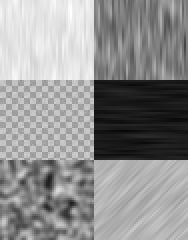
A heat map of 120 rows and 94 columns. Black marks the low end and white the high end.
It is made of 3 by 2 panels. Panel 1,1: very high, streaked downward, faint in contrast. Panel 1,2: middling, streaked downward. Panel 2,1: high, checkered. Panel 2,2: very low, streaked across, faint in contrast. Panel 3,1: middling, blotchy, strong in contrast. Panel 3,2: high, slanting up to the right, faint in contrast.
